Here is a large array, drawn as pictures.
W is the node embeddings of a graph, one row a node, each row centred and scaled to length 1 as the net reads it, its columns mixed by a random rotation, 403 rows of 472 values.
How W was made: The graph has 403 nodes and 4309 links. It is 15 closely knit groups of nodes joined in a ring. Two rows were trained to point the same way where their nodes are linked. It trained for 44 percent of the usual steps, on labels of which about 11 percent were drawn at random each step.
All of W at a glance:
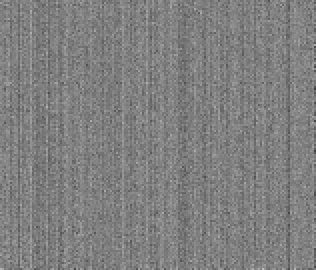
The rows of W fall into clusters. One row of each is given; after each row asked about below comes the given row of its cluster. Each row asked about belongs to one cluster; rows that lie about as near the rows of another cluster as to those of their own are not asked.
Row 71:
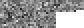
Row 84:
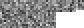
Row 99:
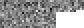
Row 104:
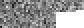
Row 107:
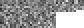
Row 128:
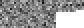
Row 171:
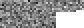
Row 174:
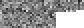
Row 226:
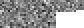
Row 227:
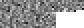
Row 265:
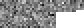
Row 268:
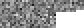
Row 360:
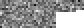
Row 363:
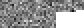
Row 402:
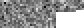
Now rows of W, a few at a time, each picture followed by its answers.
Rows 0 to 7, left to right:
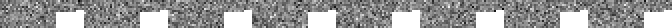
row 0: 360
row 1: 360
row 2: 171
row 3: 402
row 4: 107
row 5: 227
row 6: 363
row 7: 128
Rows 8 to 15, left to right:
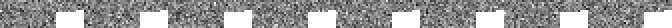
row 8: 128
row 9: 107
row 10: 71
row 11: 174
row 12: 265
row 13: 402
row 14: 227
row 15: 360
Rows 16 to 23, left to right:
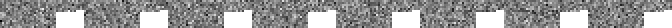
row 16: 99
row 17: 128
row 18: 268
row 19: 128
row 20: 268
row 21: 402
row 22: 174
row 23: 268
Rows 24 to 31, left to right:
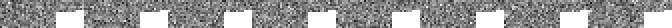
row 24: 104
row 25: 360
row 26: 128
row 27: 360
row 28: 171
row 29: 268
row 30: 99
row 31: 226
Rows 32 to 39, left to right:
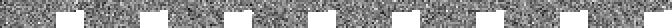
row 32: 107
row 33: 104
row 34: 128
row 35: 84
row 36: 360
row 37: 84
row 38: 226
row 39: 402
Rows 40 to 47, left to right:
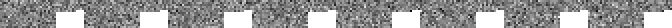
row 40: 363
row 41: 107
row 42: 107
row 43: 128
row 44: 227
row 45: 128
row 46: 268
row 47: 227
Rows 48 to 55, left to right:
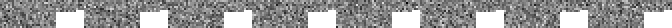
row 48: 84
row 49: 174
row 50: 360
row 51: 99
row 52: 104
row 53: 174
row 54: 128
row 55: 363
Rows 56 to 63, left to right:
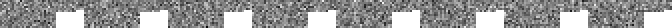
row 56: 363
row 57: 268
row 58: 104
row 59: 227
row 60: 226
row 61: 104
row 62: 84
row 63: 84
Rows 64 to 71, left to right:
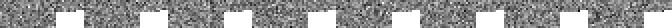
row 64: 227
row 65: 107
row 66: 128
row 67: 104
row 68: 226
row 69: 99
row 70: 227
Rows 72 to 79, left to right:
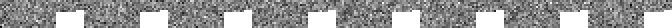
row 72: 360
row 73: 360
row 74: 265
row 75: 268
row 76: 71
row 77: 227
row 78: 71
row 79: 268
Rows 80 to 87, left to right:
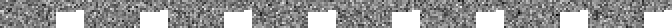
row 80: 226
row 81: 363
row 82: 171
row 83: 71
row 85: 128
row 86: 265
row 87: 71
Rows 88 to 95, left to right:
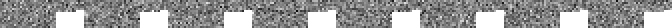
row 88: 363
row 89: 99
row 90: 227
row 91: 174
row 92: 128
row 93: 128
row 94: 84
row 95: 171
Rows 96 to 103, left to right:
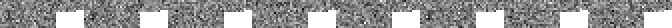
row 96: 71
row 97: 71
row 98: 84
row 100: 226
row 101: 71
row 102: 84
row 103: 174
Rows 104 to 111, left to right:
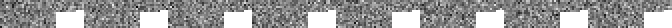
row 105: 227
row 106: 171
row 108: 104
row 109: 360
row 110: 265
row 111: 104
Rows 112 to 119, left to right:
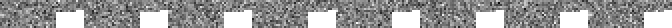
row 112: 99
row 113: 71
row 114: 226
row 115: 171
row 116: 128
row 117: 104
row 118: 268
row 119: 99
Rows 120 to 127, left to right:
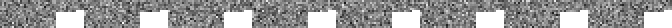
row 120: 402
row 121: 360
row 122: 128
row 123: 84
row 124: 84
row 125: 84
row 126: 265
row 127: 268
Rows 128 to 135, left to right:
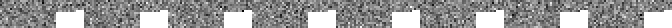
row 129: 107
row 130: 227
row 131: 99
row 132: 402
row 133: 107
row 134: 71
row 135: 265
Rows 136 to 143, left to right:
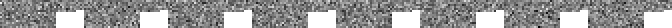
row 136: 71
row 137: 402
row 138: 171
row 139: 107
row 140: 71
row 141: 226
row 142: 99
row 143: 171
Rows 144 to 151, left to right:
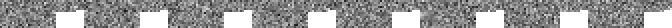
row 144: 402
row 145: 226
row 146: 360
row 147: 128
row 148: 363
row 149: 99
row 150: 268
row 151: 171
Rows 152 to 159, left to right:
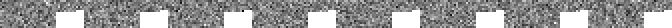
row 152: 226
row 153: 402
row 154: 227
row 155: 99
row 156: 171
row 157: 360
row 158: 268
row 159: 226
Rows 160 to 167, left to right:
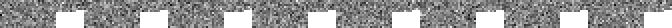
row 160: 128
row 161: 226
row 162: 104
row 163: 226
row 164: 99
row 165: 99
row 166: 99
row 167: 107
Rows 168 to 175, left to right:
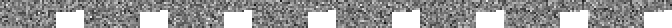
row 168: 84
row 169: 71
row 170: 107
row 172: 363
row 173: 107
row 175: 174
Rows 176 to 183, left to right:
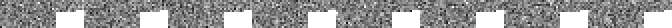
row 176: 104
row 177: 174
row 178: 104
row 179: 363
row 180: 227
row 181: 226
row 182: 226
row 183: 226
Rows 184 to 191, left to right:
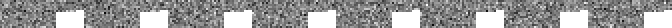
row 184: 174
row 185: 104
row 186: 84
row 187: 265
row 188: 99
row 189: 84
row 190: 71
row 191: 174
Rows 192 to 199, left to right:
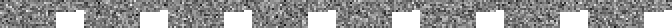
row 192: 84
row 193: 265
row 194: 227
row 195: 268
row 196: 265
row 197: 174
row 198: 107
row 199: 84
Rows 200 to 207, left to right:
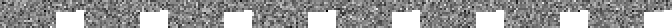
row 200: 363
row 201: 128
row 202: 360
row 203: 227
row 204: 360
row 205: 363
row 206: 227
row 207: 174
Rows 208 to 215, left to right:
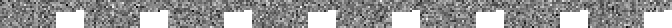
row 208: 363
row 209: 227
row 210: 174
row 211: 363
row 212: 226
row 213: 128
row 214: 265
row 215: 104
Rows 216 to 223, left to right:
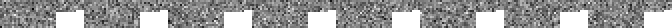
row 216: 402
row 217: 268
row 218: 107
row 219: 360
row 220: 99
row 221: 174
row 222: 226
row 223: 71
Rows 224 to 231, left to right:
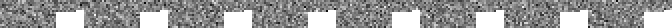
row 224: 265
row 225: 265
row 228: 363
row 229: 227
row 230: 268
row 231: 171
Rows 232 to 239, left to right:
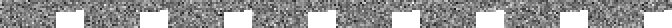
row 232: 171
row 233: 402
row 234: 265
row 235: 174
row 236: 171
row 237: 171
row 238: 174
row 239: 402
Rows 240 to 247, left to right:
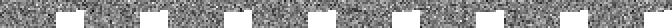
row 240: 128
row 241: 226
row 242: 363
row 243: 128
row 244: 174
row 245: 360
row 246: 171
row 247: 99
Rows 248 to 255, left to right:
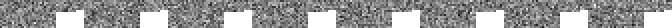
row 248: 402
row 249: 71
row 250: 360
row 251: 360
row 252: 84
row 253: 226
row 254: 268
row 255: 84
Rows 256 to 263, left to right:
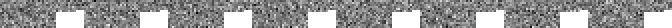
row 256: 128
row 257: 174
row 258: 104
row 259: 104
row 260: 268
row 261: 84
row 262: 174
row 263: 265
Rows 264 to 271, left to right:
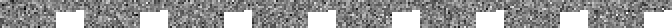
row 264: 104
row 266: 265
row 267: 107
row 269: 104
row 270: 360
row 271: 71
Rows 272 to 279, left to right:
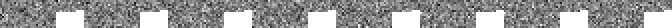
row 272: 128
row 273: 363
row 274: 360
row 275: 226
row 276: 174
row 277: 227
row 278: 227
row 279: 363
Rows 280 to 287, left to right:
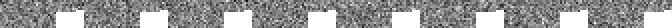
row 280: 128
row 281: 128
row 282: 360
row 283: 363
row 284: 84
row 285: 402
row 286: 107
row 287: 107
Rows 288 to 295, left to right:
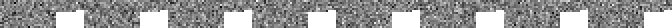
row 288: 265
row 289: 226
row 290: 363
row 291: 227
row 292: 107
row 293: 360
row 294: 265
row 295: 363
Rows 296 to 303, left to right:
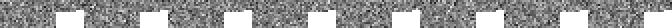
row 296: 402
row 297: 360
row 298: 128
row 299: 107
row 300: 99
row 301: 265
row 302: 128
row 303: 128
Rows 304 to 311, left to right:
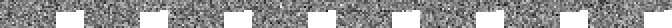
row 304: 71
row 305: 104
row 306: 174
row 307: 227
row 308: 174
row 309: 174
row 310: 265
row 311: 104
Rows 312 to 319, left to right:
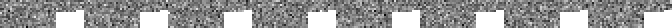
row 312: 84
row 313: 402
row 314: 174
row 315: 268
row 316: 128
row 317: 107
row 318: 402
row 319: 402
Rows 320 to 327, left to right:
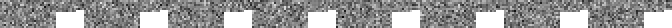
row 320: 402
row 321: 268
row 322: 128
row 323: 226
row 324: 104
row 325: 99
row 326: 171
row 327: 84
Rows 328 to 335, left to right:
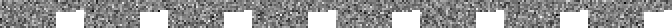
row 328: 171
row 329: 227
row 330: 360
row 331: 71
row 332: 174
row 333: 84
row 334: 265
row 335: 171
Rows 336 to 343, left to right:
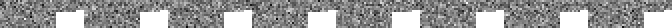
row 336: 265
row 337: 99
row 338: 174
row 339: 360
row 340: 226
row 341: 226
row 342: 99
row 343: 99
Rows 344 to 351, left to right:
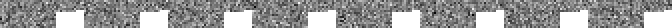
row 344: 71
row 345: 128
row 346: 128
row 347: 226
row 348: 84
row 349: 265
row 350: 84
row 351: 174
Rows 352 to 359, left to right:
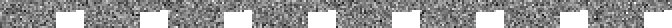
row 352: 174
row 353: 265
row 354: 226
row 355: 268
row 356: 104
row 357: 128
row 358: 268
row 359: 71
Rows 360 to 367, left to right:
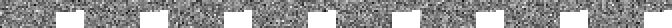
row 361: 174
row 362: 268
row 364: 171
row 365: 174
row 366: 268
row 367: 363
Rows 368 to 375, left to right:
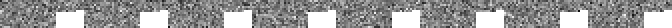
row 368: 226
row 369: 360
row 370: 104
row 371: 402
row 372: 71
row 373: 363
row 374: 227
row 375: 363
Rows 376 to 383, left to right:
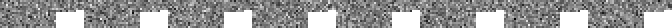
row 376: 84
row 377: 84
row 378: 360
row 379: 99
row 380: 227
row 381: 84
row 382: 227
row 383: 265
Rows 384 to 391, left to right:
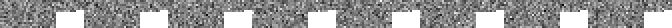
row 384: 363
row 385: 363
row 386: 268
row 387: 174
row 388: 226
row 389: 107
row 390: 71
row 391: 71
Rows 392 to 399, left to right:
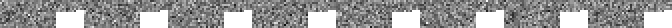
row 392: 71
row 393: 226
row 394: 363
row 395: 268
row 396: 99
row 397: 107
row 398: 71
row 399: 71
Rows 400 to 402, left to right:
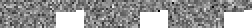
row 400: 107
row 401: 227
